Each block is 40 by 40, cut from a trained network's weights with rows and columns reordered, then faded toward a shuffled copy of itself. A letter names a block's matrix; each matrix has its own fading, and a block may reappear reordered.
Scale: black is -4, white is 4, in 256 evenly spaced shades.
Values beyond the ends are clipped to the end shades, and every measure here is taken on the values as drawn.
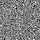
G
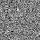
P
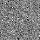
P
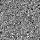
G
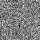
P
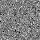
G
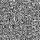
P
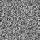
P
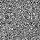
P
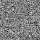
G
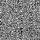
G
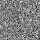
G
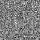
P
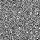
P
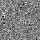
G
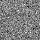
G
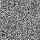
G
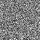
G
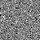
G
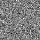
G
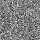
G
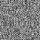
P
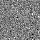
G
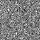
G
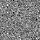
P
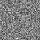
P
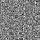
P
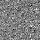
G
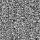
P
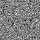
G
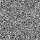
G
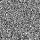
G
